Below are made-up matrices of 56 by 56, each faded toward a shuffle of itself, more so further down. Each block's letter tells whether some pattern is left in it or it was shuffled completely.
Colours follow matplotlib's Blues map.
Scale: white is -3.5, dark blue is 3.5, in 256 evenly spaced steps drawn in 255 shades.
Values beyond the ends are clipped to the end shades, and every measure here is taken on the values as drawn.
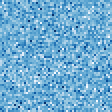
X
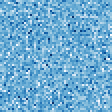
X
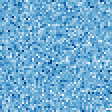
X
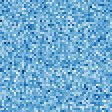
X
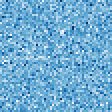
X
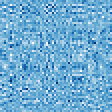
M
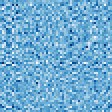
M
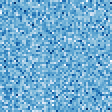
X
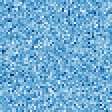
X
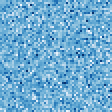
X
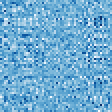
M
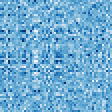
M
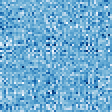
M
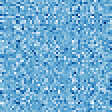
M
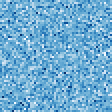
X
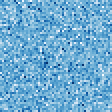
X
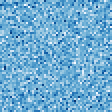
X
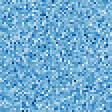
X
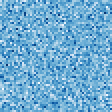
X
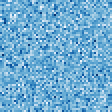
X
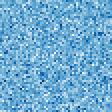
X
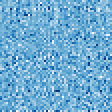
M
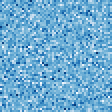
X
